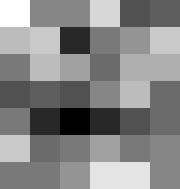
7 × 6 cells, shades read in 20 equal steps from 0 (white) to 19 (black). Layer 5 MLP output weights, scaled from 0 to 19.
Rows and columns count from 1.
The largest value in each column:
13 16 19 16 13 12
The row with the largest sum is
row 5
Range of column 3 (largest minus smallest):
12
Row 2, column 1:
5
